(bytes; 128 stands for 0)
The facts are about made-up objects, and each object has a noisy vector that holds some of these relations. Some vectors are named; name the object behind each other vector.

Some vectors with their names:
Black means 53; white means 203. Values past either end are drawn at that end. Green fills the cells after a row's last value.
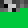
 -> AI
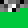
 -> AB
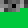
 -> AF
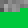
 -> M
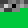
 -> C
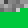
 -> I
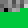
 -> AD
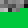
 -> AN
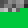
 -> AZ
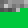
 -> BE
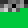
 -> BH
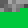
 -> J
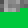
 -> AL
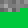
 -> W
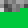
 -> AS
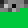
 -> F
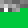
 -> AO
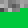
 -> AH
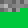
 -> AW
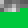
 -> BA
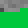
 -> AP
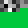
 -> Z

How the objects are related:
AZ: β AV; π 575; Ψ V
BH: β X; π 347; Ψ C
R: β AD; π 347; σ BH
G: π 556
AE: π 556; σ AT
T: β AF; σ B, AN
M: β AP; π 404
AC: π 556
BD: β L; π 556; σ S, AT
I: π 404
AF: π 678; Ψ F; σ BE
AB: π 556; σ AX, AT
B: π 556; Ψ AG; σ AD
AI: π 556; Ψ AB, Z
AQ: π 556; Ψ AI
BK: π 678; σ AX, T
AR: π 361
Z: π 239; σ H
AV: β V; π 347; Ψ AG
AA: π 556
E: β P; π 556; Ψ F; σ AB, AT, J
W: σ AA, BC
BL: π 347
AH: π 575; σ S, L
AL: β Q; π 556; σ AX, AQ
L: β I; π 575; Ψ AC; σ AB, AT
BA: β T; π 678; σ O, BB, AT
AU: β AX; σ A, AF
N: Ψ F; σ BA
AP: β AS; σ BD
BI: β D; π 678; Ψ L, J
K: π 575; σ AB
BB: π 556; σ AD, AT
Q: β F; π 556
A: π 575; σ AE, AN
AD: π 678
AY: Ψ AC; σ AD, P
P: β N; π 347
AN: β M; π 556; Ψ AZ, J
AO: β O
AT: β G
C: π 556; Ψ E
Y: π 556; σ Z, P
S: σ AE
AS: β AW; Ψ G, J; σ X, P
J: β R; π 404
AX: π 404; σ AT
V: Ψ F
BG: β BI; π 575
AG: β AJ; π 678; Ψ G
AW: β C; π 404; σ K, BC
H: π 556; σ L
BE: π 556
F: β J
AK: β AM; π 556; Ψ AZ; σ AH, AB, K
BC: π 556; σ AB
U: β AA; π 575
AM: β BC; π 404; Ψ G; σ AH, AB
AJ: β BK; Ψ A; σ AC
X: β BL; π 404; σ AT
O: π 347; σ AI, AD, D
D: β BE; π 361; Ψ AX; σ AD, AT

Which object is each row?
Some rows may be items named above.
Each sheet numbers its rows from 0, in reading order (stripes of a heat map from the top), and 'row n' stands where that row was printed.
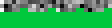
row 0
B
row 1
E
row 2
AV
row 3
AD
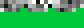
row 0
AV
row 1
A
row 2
O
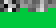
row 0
Z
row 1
X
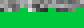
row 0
AH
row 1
AM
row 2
AA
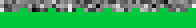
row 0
AY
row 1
G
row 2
AT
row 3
C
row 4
K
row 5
E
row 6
BK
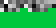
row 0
D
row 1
AV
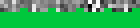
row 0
AE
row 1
BG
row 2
AS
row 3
AX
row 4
AT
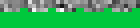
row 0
AU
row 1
BD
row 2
AG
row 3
AC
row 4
AZ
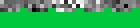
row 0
T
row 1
G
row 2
AJ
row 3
AE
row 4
V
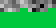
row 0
H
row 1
N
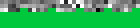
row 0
AK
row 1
U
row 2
AJ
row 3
BC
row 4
BB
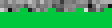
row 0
BI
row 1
S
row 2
BL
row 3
AV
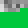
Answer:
L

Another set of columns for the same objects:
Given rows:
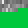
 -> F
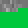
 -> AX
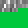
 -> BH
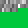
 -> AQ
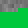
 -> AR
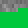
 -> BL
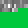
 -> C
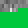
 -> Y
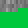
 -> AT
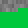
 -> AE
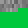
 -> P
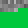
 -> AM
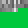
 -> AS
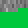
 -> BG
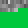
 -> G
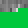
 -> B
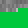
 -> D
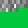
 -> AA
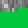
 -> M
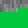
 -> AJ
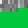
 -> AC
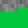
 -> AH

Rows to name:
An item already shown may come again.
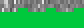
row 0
AN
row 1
AK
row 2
H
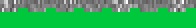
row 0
AN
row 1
BK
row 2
BI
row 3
BC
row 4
V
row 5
AJ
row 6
AZ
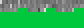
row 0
AY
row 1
B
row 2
D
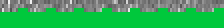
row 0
J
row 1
F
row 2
AK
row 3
AV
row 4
N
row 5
AB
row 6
Z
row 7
D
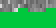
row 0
AG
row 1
AB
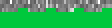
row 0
AL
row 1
L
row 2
AG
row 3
E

